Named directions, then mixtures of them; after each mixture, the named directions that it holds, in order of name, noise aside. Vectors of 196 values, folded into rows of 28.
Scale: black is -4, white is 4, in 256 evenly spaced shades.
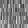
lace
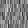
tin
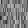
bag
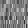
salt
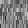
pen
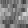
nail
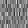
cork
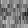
bag, nail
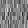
tin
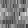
cork, nail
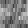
nail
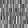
lace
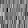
pen, salt, tin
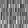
lace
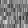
bag, nail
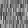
lace, pen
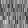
bag, nail, salt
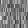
bag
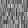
bag, cork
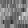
nail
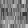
lace, nail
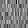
cork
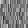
cork, pen, tin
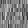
pen, tin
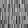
lace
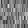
bag, nail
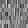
cork, lace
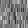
bag, pen, salt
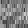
bag, nail
